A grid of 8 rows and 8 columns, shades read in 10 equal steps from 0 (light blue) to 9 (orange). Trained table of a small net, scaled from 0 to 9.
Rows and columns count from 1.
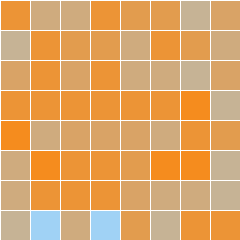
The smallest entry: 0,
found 2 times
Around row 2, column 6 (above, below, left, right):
7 5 5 7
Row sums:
50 51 48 61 52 59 49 36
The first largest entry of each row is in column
1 2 2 7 1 2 2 7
